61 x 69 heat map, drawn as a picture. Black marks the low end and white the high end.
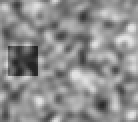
Ninth with the lowest average: middle left. Roughest part: middle left. Odd patch: lower, in the middle left. Grain: blotchy.
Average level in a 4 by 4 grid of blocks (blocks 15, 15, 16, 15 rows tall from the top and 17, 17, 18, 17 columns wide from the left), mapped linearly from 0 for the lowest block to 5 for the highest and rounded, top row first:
3 3 2 4 | 0 2 3 5 | 0 2 4 3 | 2 3 2 3
